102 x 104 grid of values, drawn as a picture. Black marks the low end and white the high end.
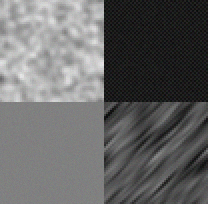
It is made of 2 by 2 panels. Panel 1,1: high, blotchy. Panel 1,2: very low, checkered, faint in contrast. Panel 2,1: middling, flat. Panel 2,2: low, slanting up to the right.
